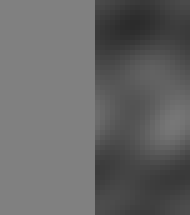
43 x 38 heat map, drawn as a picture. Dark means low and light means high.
The table splits into one row of 2 panels. Panel 1,1: middling, flat. Panel 1,2: low, smooth.
